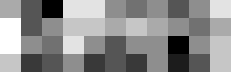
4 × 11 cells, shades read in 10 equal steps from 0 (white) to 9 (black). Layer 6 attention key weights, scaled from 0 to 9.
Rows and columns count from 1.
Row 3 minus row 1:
-3 -2 -4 0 3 2 -1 0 3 0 1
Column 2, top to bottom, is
6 6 4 7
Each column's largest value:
3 7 9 4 7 6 7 4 9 6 3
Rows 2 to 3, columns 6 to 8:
3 2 3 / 6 4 4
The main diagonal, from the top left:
3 6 5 4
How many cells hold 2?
6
